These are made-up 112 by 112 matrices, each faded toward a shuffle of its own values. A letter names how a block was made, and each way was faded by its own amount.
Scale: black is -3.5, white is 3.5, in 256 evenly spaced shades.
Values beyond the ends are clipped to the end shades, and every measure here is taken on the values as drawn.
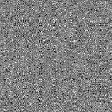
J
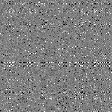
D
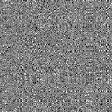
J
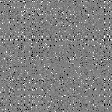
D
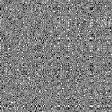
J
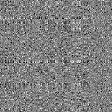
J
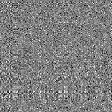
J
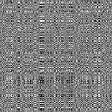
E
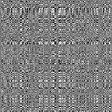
E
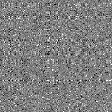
J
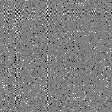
D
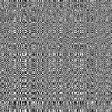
E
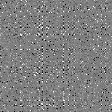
D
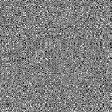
J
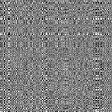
E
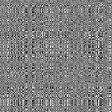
E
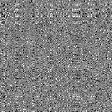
J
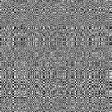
E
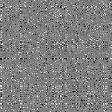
D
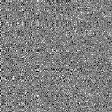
J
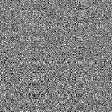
J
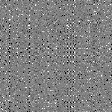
D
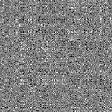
J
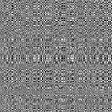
E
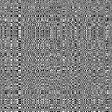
E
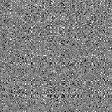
J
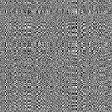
E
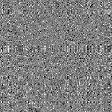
J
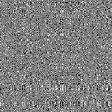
J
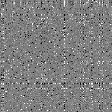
D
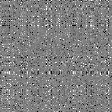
D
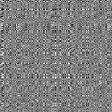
E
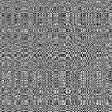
E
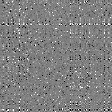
D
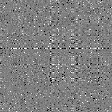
D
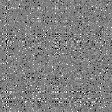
D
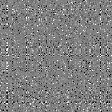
D
